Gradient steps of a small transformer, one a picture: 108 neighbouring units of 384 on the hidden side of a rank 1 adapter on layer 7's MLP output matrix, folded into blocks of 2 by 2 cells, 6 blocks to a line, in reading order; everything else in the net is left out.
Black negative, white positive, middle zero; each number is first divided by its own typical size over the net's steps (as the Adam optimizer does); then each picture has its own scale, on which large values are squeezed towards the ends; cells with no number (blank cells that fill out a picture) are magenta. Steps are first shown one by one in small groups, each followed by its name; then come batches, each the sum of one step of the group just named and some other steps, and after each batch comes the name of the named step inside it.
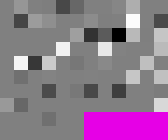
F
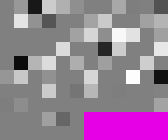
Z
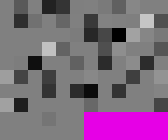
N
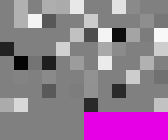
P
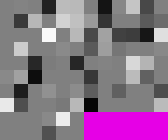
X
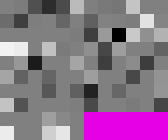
N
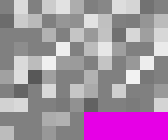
X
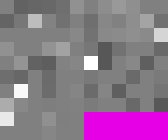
N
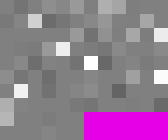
N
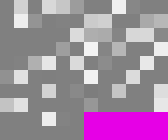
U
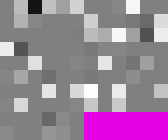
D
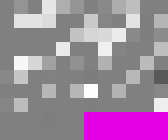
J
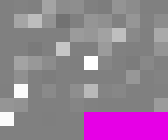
J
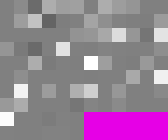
D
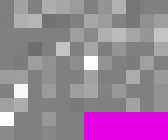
U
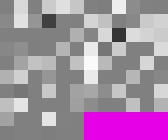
U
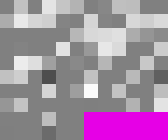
J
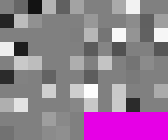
D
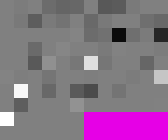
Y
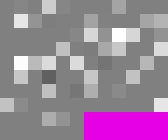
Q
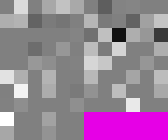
Y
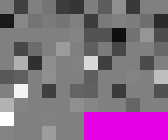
Y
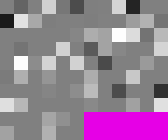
Q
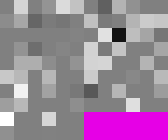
Y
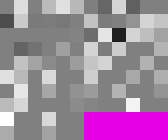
Y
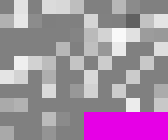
Q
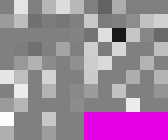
Y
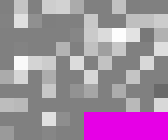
Q
